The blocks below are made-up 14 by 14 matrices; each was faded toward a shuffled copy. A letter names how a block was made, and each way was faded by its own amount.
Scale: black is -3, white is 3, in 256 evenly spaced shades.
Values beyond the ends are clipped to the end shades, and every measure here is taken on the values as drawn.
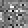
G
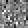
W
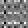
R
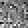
G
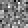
G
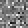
G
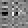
R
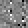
W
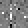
W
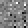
W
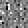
W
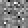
W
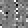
W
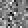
G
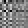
R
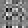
R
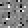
W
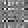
R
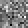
G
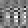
R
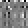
R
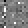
W
